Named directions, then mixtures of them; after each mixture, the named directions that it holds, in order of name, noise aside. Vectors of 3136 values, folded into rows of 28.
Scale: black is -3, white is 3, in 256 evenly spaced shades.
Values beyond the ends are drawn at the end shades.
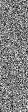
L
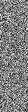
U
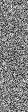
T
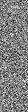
L, T, U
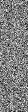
L, T, U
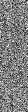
L, T, U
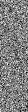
L, U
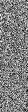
U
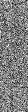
L, T, U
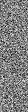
L, T, U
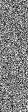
L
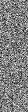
L, U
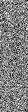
T, U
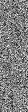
L, U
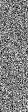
L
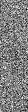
L, T
